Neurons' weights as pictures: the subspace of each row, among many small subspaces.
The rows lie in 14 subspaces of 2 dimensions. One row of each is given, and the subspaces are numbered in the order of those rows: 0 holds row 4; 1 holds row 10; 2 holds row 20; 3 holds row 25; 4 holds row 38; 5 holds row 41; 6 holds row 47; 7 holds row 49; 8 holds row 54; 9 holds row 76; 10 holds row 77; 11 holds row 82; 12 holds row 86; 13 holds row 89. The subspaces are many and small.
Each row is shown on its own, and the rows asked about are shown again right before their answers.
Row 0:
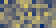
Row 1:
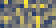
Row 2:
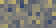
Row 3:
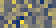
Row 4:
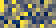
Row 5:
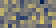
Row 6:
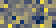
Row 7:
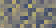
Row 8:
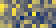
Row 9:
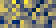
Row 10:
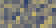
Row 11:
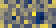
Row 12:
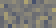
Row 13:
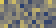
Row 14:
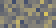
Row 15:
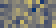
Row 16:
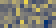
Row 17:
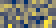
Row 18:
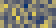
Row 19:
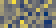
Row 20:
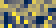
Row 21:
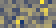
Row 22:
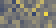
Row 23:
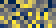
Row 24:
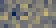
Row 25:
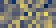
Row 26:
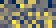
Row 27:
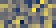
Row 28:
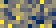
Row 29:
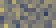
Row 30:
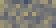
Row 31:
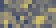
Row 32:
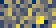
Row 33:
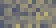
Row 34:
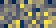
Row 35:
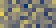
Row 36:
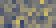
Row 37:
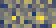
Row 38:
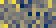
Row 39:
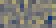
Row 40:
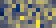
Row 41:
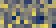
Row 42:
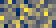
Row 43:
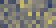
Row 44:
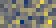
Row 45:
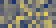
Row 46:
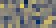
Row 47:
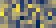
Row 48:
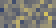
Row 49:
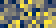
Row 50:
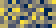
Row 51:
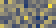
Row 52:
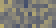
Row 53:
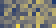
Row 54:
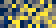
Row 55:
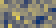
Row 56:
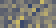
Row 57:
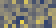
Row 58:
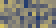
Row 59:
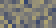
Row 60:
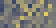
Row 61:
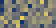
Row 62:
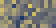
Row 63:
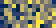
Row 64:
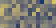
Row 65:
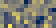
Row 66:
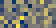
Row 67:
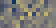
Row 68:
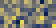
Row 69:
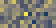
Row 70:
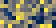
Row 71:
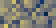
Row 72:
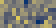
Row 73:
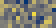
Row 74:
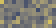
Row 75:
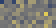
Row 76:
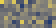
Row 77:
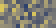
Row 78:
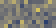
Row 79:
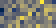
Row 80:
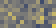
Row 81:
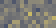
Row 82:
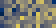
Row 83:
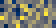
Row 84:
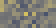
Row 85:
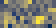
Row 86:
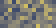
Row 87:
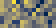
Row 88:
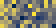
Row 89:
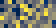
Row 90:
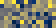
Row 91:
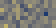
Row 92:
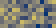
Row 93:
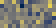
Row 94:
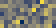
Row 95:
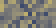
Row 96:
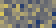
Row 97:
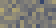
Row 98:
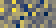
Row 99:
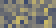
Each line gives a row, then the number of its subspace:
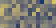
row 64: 11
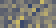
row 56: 8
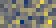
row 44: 1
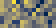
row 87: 1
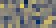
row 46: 4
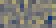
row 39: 9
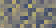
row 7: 12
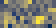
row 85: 2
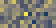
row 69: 3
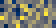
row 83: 13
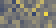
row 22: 1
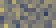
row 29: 13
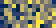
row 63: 6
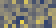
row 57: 0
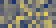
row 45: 3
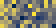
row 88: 8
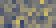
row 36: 5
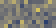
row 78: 7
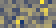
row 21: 5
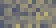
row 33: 11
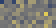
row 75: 9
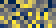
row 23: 9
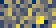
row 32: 12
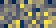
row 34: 7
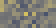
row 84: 3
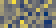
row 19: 3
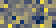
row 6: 11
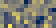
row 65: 2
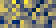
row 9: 1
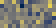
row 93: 4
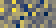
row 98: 10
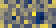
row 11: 5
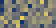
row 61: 0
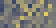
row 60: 10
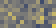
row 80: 12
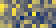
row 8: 5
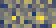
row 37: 5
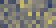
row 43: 4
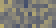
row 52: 7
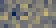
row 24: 13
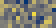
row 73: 1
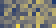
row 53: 11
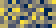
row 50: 12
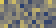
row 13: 7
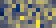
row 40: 6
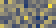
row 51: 9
